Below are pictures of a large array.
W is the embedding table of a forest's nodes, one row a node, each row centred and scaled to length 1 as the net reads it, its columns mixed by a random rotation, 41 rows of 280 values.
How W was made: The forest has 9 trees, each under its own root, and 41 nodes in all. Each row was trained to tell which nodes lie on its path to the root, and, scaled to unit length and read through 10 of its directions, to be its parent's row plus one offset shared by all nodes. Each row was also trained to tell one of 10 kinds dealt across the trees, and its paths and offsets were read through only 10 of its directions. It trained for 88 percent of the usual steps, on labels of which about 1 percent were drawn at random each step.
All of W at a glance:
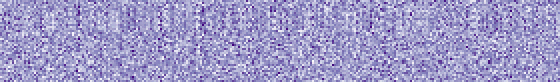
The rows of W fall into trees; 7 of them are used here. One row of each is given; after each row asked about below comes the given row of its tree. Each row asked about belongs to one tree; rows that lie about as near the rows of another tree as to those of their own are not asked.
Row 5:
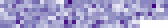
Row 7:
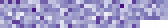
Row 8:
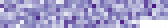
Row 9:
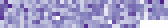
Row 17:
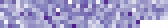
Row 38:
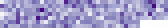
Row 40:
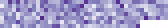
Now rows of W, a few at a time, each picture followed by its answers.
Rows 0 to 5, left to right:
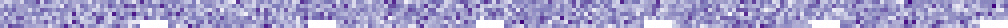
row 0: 5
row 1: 7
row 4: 5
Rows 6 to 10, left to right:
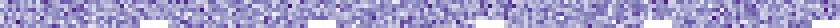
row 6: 40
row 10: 38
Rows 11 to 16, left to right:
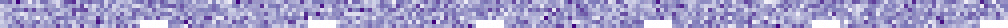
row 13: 8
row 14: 38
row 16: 5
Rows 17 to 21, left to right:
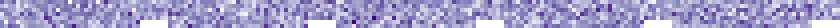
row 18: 7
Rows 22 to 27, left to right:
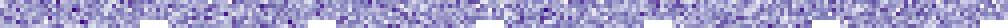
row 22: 40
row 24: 40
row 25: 38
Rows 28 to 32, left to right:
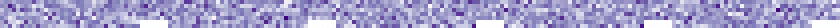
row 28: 8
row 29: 5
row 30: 40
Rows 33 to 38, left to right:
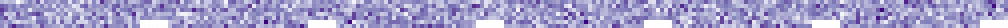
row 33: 9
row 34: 8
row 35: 9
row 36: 40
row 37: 8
